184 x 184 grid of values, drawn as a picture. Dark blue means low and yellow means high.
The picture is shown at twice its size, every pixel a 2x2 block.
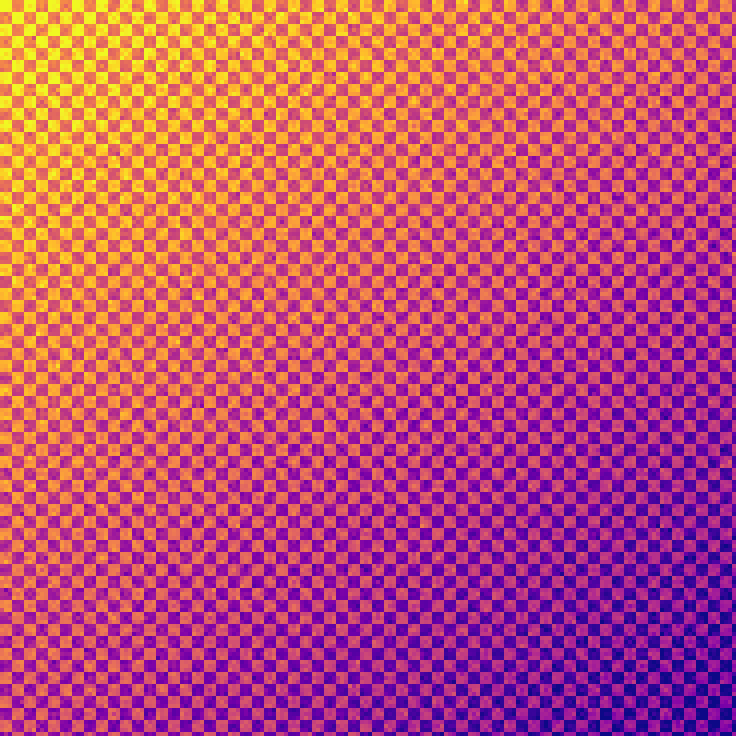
A checkerboard runs through the table. Neither half mirrors the other. The ninth with the highest average is the top left. Values rise toward the top left. No single row or column stands out from its neighbours. The bottom right is the ninth with the lowest average.
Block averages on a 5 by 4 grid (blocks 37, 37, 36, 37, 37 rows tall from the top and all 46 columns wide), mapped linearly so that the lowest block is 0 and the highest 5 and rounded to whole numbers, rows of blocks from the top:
5443 / 4432 / 4321 / 3211 / 2110
